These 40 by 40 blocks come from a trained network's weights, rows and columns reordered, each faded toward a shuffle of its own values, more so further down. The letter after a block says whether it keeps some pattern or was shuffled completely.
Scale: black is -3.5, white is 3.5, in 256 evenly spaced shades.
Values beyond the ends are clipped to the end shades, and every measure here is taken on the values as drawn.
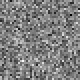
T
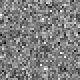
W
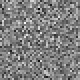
W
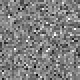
T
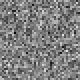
W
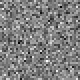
T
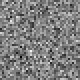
W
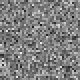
T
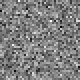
T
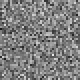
T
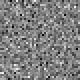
T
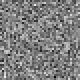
W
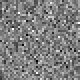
T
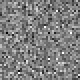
T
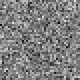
T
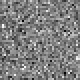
T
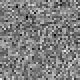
T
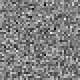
W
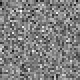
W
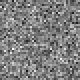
T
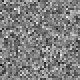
T
